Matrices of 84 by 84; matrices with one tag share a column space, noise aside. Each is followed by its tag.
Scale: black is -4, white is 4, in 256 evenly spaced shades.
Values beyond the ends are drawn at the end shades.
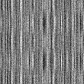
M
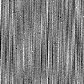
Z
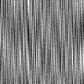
Z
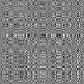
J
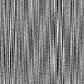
Z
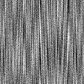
Z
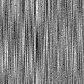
Z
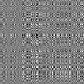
J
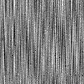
Z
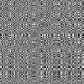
J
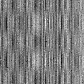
M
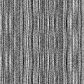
M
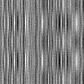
M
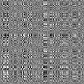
J
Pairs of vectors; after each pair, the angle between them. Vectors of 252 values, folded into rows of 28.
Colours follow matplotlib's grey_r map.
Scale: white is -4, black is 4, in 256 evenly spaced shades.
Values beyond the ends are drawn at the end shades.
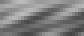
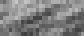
nearly parallel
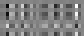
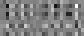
nearly parallel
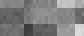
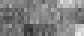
nearly parallel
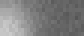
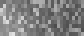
partly aligned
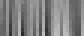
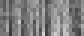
nearly parallel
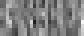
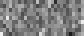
partly aligned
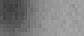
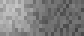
nearly opposite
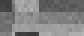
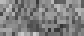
partly opposed
